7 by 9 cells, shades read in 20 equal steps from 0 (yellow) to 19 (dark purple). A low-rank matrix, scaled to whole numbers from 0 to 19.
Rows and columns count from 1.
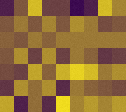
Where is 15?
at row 4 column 8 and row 6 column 1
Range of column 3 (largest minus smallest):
11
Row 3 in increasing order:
9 9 9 9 9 9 11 11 12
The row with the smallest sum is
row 5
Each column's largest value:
17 17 14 16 16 19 17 15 14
